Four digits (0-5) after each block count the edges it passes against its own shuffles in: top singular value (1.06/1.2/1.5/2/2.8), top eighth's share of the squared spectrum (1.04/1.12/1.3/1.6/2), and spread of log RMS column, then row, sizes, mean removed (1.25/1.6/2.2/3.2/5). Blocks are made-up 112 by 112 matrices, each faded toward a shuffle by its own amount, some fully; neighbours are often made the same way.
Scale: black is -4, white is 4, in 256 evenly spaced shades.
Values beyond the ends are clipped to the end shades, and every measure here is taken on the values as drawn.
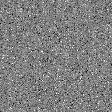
3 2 0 0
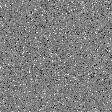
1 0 0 1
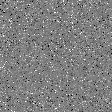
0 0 0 1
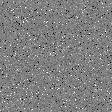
0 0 0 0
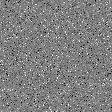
0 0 0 0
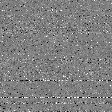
3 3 0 3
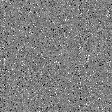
1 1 1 0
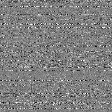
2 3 0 4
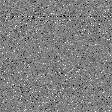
2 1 0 2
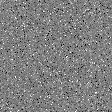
0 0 0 0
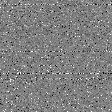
2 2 0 2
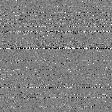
3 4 0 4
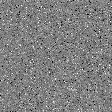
2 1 0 0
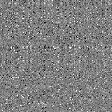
4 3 2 2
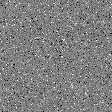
2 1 0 0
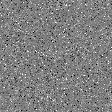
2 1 0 0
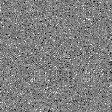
4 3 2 1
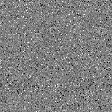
4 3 1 1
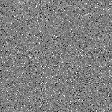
4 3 1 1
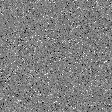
1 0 0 0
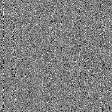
2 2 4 0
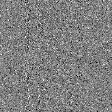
1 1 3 0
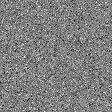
0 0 0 0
